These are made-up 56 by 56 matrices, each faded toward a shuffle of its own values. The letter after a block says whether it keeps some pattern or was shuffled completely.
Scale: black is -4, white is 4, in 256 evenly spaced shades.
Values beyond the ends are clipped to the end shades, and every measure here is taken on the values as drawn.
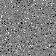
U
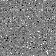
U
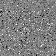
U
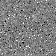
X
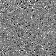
U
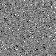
U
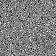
X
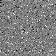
U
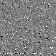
U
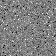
X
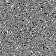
X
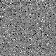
U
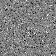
X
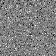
U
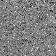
U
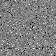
U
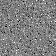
X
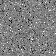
X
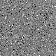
X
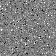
X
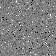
X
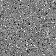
X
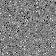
U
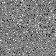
U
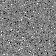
X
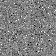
U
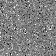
X
